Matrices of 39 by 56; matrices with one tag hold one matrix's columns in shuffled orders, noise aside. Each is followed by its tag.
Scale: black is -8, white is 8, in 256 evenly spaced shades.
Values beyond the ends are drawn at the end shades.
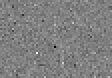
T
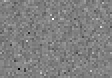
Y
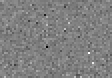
T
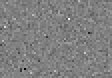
Y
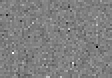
T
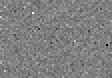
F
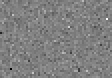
Y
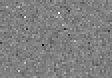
F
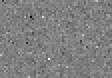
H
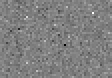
F
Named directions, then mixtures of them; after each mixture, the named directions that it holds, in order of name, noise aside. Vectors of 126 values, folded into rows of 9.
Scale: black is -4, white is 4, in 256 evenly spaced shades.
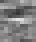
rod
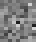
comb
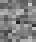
comb, rod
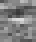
rod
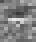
comb, rod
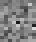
comb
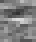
rod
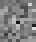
comb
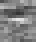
rod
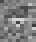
comb, rod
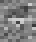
comb, rod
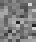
comb
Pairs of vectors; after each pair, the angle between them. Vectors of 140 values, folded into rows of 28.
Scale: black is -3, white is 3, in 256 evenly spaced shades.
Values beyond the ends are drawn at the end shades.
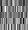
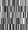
nearly opposite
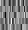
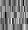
nearly parallel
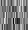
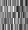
partly opposed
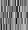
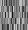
orthogonal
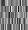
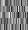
nearly opposite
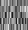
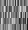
partly aligned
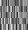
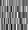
nearly opposite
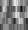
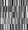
orthogonal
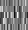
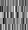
nearly opposite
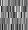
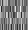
nearly parallel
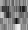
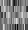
partly opposed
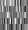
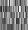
partly aligned
